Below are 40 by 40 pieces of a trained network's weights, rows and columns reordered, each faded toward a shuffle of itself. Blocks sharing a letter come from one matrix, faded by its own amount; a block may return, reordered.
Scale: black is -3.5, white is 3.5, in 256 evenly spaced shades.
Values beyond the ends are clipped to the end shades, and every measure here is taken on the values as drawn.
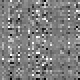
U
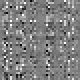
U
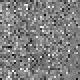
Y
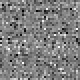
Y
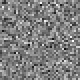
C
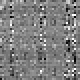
U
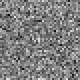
C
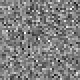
C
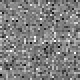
Y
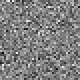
C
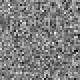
C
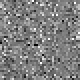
Y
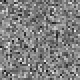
C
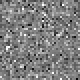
Y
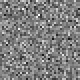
C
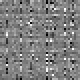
U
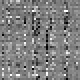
U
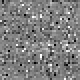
Y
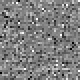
Y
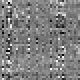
U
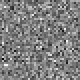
C
